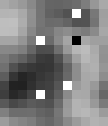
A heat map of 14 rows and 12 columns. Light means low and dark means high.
No regular stripes run through it. Neither half mirrors the other. Five lone cells stand out: one far higher and four far lower than their neighbours. No single row or column stands out from its neighbours.
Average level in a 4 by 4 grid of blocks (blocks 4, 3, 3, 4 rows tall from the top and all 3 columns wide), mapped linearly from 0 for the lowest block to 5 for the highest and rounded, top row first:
0 2 2 2 | 2 3 2 0 | 5 5 2 1 | 3 3 1 1
